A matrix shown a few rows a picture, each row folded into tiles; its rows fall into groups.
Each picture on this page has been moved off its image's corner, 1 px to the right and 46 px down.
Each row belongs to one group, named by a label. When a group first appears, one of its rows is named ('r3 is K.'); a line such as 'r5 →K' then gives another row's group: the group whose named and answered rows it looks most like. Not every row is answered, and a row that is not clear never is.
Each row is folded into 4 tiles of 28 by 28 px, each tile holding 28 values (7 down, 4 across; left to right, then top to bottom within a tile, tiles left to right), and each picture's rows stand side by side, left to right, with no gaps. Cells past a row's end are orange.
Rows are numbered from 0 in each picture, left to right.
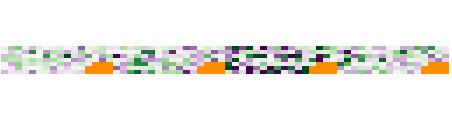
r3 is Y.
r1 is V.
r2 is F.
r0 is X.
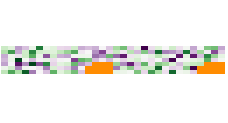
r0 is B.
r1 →V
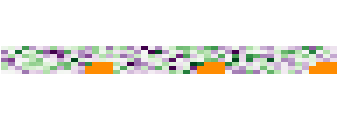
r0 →F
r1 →V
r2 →Y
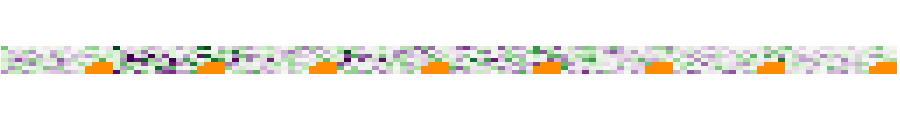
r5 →F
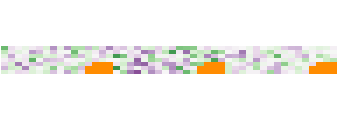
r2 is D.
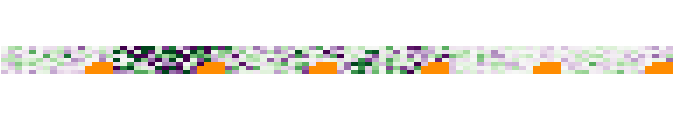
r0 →X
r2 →V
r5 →B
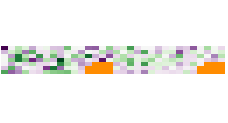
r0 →B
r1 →X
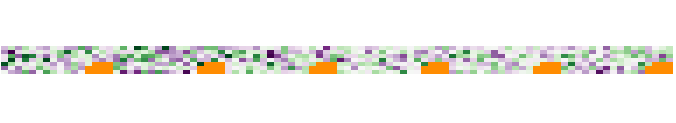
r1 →F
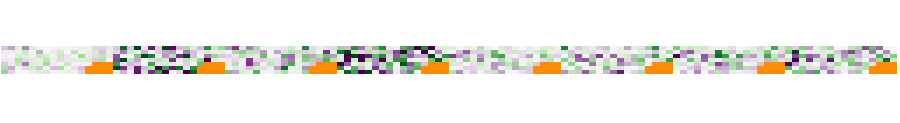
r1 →F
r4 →D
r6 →D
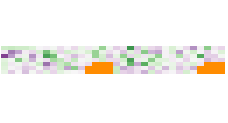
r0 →D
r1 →X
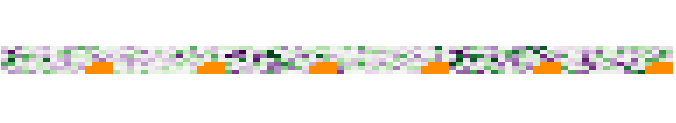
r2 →D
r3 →X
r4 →Y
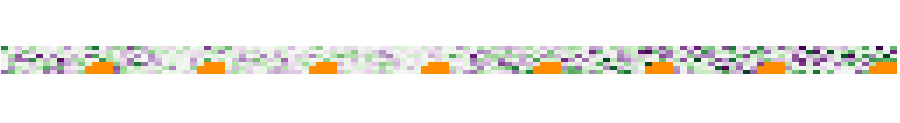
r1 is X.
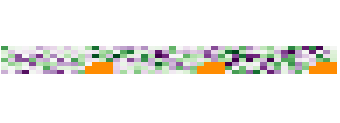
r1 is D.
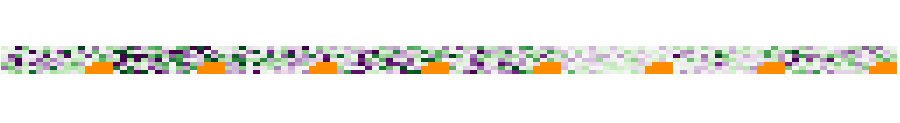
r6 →D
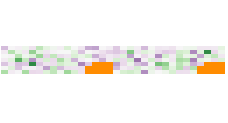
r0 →B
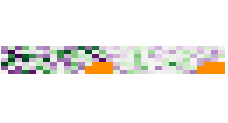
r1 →V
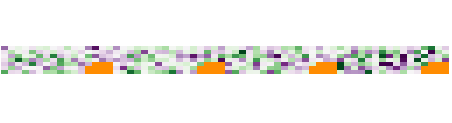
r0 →B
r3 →F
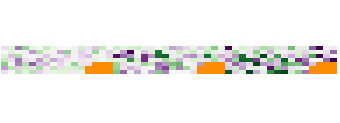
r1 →D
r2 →B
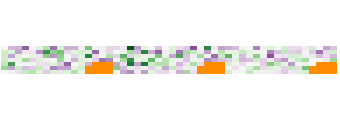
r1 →X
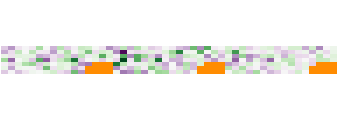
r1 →Y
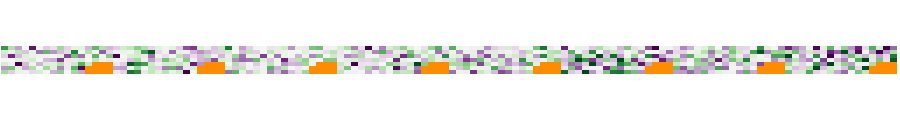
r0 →V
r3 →V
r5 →B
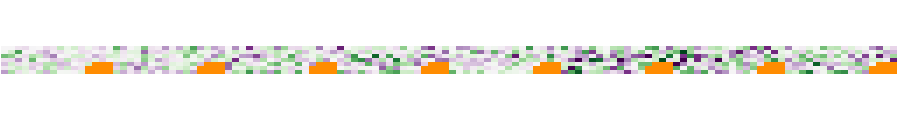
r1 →V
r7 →B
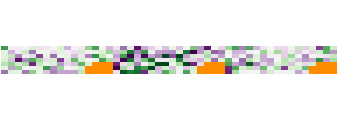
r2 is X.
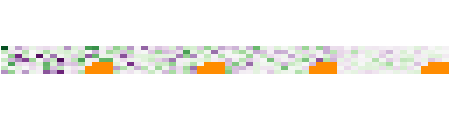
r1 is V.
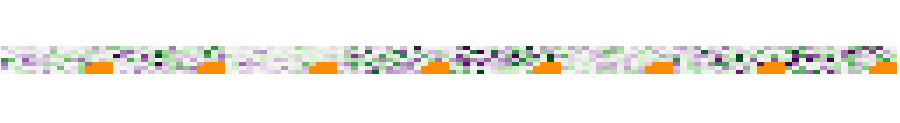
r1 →D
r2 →V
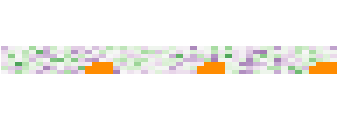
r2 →V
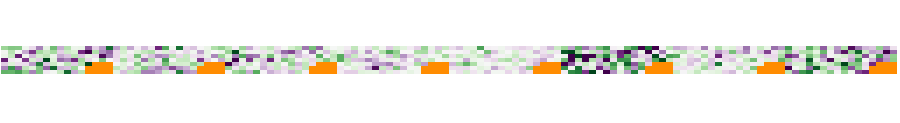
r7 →V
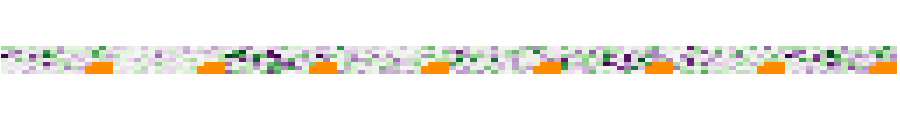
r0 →D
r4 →Y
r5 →F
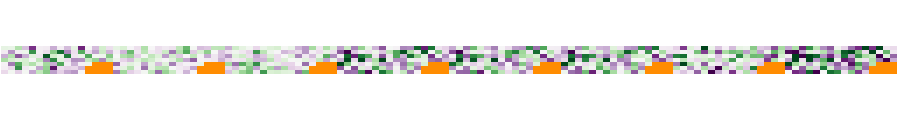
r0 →X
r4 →Y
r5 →Y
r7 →Y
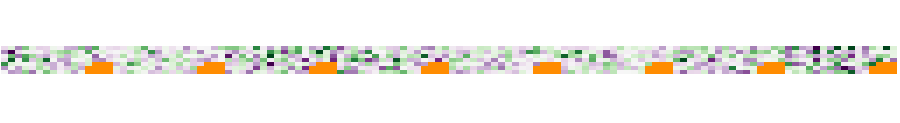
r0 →Y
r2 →D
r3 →B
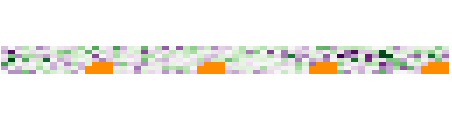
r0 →Y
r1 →V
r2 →X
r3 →D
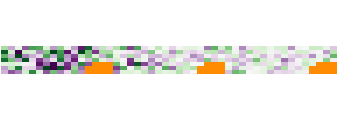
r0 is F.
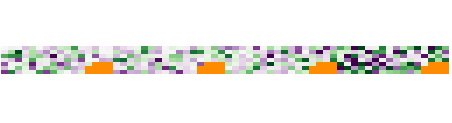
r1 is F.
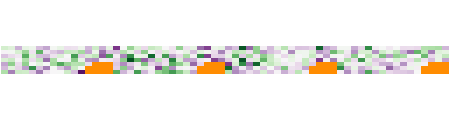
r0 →V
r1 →B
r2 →X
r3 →F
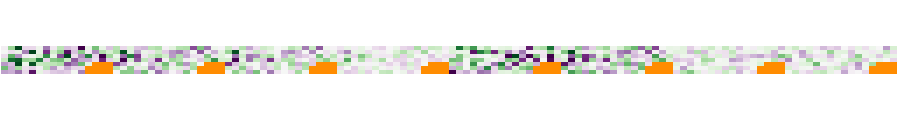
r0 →X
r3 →Y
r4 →X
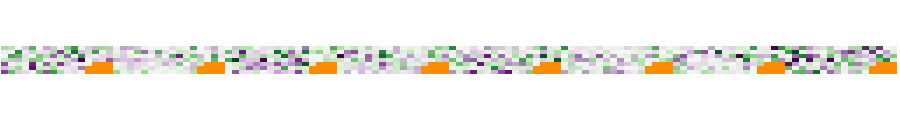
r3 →D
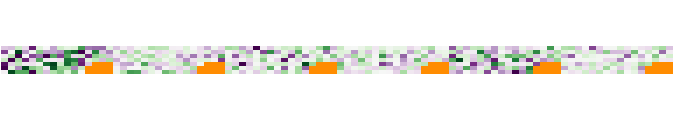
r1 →B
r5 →V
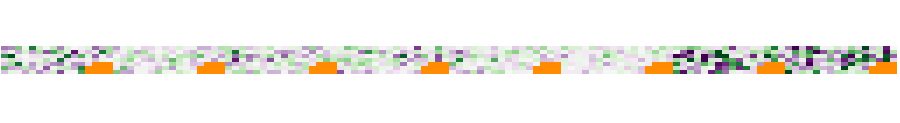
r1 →B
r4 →Y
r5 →D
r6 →D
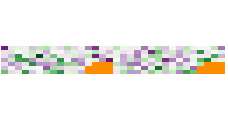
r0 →B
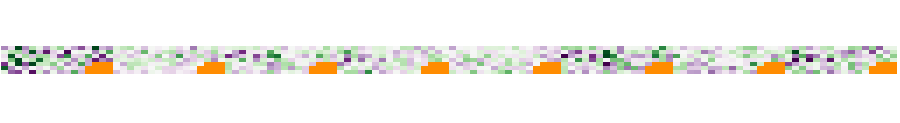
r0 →X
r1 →X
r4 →B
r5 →D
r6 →V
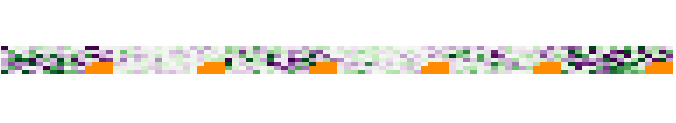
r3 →B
